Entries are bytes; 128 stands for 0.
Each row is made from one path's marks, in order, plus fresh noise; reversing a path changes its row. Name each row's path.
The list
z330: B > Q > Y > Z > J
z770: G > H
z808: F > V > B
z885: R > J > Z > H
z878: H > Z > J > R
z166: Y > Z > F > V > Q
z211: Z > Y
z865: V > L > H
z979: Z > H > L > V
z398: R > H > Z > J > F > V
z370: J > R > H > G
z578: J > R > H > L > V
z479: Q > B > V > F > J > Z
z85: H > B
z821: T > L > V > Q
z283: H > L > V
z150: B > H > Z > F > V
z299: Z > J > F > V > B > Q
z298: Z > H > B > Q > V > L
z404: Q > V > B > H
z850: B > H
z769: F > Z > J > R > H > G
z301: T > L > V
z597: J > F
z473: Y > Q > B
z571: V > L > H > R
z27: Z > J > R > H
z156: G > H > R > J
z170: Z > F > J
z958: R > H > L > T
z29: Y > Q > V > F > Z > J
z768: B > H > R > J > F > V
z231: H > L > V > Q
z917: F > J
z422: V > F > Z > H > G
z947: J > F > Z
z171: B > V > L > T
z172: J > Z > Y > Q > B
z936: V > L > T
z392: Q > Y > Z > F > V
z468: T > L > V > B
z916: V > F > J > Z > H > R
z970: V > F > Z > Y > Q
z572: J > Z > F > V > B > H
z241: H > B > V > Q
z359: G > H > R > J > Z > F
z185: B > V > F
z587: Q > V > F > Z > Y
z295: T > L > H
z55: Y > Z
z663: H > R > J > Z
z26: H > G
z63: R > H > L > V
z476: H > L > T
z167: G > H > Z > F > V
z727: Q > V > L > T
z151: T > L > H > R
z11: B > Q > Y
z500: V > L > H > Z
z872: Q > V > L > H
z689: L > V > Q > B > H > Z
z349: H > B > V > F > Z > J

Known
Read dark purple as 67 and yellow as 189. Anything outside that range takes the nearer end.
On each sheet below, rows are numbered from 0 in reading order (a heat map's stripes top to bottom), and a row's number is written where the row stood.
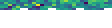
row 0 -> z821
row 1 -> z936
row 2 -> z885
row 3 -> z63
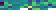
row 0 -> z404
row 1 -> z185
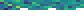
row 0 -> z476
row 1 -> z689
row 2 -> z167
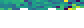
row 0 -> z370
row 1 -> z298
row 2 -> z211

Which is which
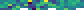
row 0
z468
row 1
z26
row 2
z768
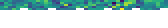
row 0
z392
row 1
z878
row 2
z571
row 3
z171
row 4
z850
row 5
z398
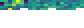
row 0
z85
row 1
z166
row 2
z587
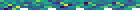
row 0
z295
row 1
z979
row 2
z865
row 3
z872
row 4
z727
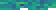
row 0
z572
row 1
z29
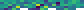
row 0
z151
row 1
z301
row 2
z241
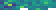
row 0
z500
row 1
z349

